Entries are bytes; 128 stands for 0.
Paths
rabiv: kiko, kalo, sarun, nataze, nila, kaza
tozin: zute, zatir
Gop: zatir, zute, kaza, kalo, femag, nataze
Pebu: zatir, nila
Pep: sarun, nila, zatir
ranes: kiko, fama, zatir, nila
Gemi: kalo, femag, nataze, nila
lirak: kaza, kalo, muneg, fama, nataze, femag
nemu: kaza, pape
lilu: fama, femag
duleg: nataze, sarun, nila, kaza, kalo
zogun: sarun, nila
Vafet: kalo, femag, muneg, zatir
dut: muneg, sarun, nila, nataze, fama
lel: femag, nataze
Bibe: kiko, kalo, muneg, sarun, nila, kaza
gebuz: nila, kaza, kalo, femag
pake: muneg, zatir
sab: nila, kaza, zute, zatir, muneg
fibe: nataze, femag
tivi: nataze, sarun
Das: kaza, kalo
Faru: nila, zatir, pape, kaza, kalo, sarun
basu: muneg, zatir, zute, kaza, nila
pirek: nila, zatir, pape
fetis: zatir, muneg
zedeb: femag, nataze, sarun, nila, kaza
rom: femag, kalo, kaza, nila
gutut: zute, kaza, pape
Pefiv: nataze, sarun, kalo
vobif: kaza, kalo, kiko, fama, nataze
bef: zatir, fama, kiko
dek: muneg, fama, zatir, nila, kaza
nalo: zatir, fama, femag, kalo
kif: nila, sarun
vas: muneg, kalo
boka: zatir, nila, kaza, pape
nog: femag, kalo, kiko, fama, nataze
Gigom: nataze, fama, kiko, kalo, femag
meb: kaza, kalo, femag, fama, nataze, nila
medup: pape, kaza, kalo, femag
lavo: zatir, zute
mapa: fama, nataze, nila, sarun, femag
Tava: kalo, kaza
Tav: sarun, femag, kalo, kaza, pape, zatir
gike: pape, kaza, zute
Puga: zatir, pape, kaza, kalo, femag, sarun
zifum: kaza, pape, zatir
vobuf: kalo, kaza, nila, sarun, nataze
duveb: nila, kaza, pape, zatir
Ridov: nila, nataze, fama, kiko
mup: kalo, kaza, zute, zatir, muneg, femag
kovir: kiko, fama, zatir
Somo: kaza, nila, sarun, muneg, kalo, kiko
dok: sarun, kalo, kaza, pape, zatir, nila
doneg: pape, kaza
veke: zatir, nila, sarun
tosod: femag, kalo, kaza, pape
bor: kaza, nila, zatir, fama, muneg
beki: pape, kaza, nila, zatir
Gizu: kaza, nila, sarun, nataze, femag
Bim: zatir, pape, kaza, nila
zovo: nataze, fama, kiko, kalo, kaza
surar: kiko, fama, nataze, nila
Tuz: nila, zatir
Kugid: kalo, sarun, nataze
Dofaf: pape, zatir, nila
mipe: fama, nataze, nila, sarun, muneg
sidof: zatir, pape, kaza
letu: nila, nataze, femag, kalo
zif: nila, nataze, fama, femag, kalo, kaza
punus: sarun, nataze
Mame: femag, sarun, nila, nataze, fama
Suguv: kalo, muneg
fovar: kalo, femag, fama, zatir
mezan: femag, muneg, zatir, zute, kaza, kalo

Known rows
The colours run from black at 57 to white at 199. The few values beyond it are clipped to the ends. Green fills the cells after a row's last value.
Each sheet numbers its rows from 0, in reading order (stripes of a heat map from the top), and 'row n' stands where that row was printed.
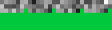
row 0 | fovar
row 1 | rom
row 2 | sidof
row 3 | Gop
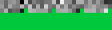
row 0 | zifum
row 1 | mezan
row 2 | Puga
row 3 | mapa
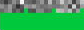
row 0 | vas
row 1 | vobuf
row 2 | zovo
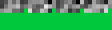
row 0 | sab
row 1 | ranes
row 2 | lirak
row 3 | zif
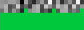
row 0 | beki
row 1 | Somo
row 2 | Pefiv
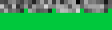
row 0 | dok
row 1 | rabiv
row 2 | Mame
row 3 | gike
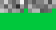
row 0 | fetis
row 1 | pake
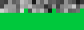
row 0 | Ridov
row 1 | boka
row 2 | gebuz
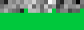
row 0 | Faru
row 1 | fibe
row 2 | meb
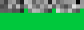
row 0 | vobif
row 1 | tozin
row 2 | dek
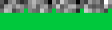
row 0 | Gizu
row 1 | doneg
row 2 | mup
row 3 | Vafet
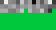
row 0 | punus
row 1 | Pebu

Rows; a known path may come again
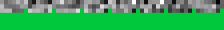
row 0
pake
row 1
zif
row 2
lilu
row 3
kovir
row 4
lavo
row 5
duleg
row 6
Das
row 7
gike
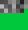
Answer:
dok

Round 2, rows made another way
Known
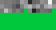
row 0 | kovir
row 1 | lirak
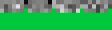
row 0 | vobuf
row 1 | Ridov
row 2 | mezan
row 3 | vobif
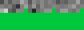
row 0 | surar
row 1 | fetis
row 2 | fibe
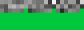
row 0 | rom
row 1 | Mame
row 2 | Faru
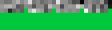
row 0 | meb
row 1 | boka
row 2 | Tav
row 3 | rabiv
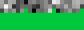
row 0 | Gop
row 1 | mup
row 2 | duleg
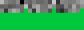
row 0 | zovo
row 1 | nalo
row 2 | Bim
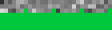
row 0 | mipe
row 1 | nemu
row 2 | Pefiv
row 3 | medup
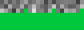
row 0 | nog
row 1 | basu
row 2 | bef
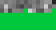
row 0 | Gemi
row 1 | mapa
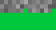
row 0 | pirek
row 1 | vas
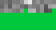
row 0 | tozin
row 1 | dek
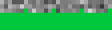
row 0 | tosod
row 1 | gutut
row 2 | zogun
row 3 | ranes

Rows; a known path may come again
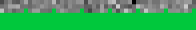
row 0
letu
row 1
lilu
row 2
Tuz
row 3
sidof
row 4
Gigom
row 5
nemu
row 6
kif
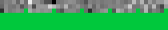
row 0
lel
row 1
Tav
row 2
Das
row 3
fetis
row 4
tivi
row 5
fovar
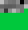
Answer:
zovo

